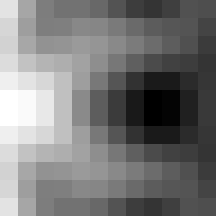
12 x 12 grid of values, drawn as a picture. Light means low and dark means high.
There are no lone odd cells. The top and bottom halves mirror each other. The middle left is the ninth with the lowest average. The ninth with the highest average is the middle right. No regular stripes run through it. Values rise toward the right.
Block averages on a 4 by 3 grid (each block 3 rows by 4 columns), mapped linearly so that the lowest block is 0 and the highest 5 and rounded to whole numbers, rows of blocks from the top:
2 3 4 | 0 3 5 | 0 3 5 | 2 3 4
